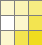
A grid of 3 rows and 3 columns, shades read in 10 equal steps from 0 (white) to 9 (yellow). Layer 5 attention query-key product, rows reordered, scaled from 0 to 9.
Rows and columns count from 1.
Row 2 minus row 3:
-2 -5 -2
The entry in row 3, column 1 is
2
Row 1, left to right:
2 3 5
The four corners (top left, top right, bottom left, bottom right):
2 5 2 9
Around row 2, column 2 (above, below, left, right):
3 7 0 7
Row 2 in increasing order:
0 2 7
